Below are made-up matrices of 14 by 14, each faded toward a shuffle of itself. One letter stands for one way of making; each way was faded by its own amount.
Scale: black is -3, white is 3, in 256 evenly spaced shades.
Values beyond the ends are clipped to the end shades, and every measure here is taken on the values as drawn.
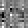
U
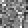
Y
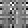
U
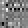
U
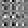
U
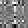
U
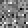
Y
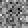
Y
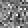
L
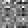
U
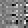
U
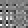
U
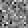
Y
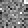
Y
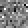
Y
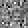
L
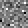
Y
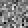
L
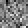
L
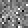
Y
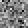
L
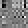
U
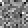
L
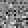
Y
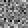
L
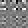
U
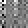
U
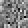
Y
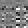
U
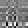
U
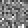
L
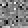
Y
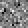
Y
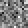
L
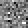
Y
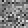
L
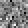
Y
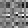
U
